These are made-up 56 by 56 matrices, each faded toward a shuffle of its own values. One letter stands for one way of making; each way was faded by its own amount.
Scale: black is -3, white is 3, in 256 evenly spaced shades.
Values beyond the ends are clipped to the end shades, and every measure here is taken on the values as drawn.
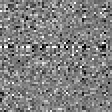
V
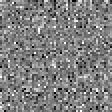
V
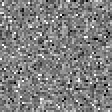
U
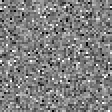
U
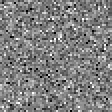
U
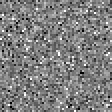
U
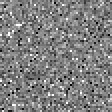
U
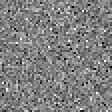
U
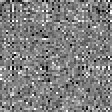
V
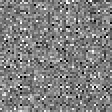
V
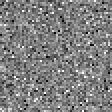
U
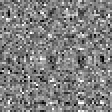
V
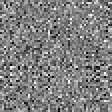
V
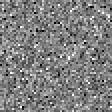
U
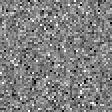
U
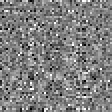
V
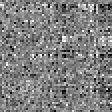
V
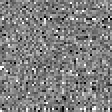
V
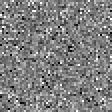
U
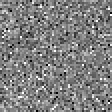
U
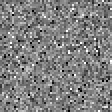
U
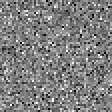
U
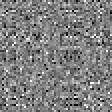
V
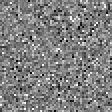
U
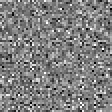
V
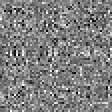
V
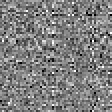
V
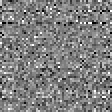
V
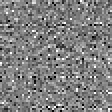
V
